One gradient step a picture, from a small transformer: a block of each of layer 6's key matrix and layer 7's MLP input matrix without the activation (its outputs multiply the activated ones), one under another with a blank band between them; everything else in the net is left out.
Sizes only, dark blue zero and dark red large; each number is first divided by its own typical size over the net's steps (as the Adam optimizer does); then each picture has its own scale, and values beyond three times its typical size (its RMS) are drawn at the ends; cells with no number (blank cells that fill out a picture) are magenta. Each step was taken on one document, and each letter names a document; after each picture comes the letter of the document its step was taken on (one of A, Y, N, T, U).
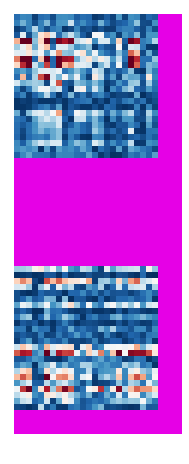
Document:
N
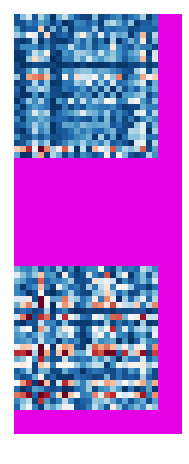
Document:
N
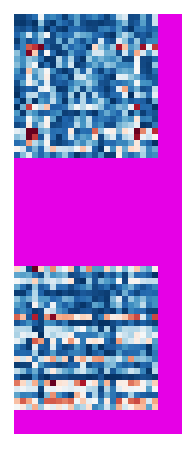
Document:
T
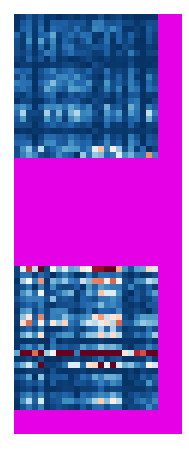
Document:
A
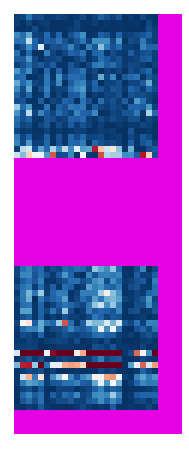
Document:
A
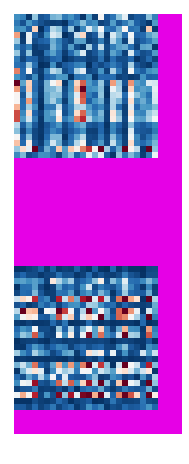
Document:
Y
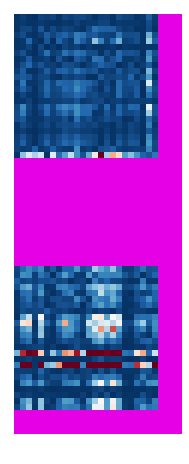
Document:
A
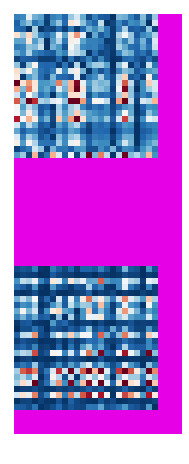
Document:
Y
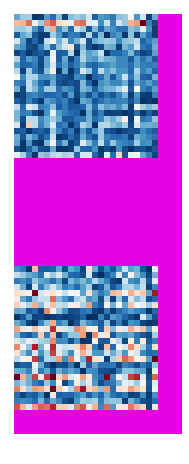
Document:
T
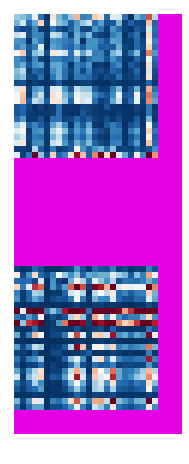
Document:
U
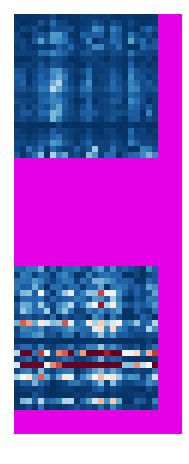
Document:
A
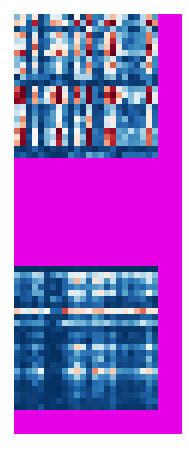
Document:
U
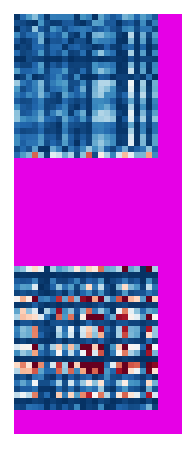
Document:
Y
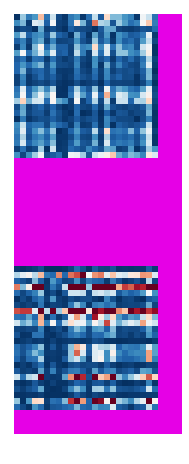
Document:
U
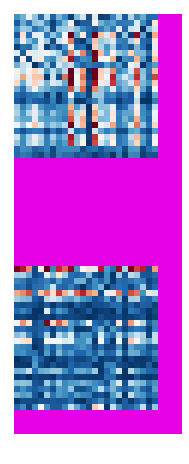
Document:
N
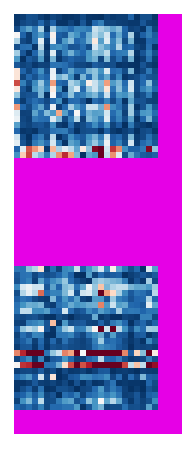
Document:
A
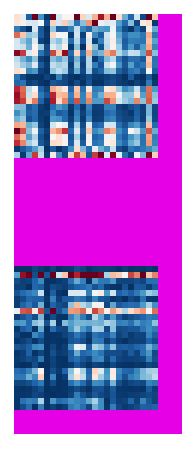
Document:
U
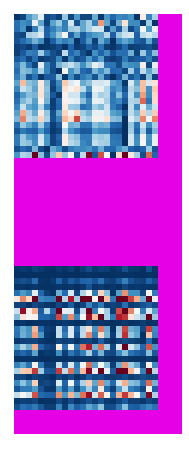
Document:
Y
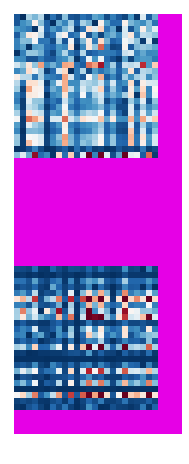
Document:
Y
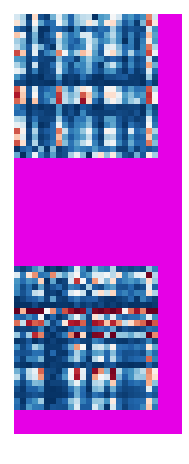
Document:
U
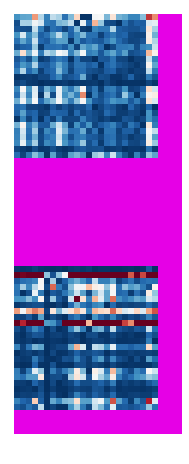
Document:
U
